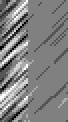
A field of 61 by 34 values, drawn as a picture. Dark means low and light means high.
Streaks slant up to the right. No overall slope runs across the table. The halves do not mirror each other. The bottom left is the ninth with the highest average. The right part is calmer, past a seam about 40% of the way across.
